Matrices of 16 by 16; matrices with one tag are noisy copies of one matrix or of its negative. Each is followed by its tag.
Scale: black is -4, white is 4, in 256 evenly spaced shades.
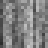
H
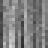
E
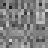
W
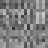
W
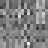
W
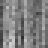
E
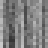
E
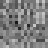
W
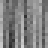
E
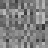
W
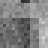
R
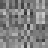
W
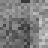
R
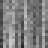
E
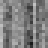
H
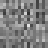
W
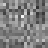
W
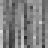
E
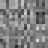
W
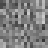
W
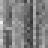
H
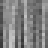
E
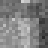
R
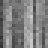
H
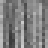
E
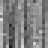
E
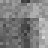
R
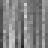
E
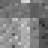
R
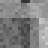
R
